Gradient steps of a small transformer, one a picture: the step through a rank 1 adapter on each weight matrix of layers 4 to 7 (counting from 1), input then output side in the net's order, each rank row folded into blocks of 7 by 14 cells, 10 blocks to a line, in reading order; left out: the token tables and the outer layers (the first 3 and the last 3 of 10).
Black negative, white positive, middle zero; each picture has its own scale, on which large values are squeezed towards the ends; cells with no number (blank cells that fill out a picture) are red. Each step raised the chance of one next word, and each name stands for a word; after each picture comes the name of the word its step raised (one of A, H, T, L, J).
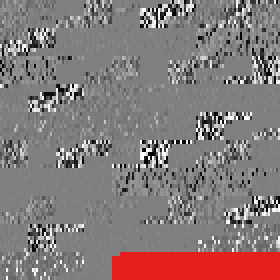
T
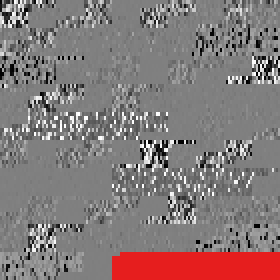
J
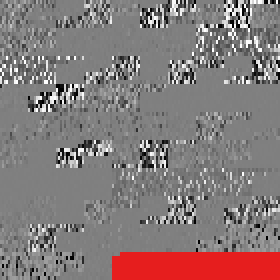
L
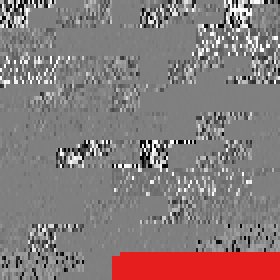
L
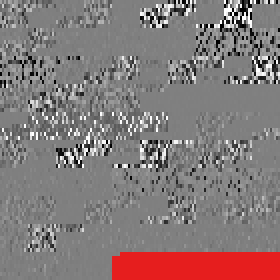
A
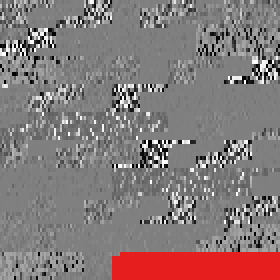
J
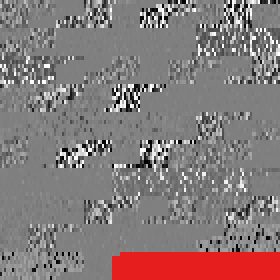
L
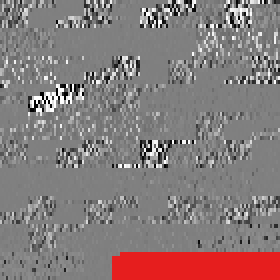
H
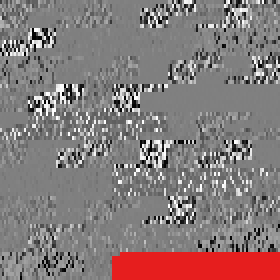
J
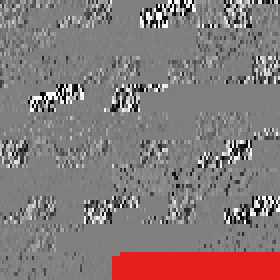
H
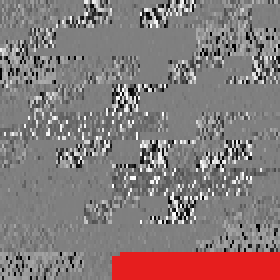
J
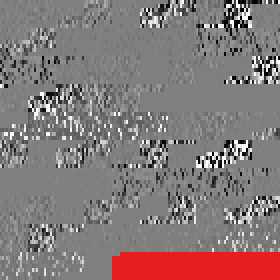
A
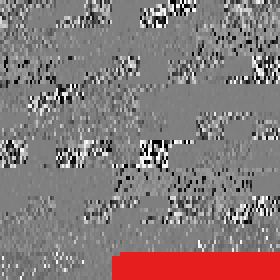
T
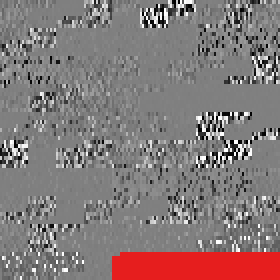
T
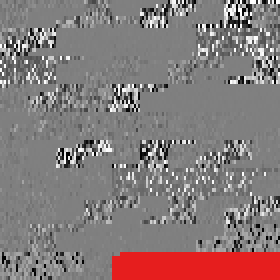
L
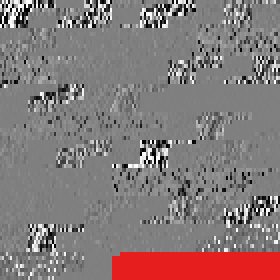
T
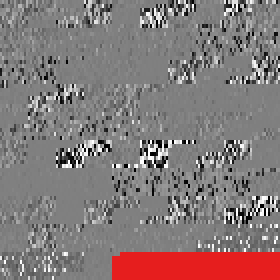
T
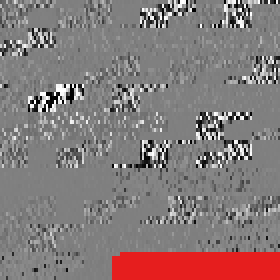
H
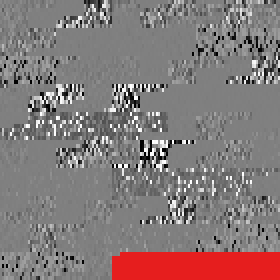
J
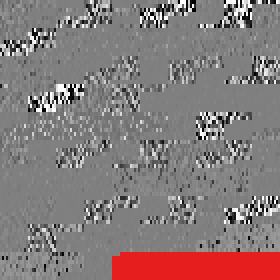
H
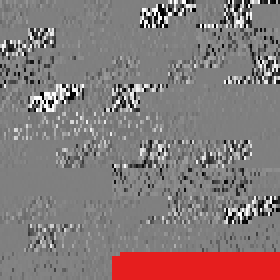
H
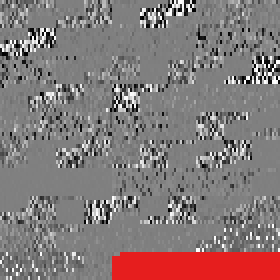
T
